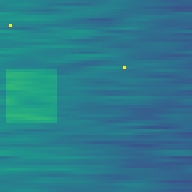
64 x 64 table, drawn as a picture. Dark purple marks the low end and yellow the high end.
In the middle left lies a patch that is higher than the rest. Overall the values sit about 40% of the way up the scale. Values rise toward the left. Streaks run across, left to right. There are two isolated cells, each far higher than the cells round it. The middle left is the ninth with the highest average.
